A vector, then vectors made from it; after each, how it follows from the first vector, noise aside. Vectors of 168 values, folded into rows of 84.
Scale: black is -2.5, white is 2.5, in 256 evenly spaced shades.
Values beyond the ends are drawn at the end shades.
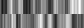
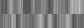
shrunk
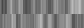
shrunk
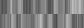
shrunk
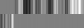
partly zeroed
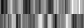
copied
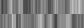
shrunk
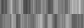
shrunk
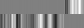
partly zeroed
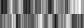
copied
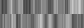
shrunk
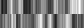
copied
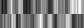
copied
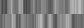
shrunk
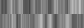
shrunk
